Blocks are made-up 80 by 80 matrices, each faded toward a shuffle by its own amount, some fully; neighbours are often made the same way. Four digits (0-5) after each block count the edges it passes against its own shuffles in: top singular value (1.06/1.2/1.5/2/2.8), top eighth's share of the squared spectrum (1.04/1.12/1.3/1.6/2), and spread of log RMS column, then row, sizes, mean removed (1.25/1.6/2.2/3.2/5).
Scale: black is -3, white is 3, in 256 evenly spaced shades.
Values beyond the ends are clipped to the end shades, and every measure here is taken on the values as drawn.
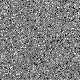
2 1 0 0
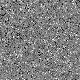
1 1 0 0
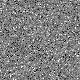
1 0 0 0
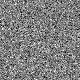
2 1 0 0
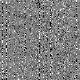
2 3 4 0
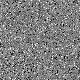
0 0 0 0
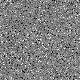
0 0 0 0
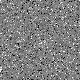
0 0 0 0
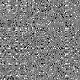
4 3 1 2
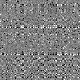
5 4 2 3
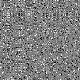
4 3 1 1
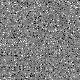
3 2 0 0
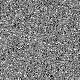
0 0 0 0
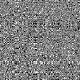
4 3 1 2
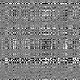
5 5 3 4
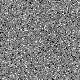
1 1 0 0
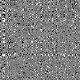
4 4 3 2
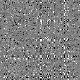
4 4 3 2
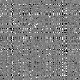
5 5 3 3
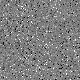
2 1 0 0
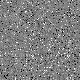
2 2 1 0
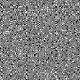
4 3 2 1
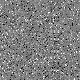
3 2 0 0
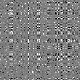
5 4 3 3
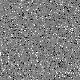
3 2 0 0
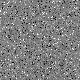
2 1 0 0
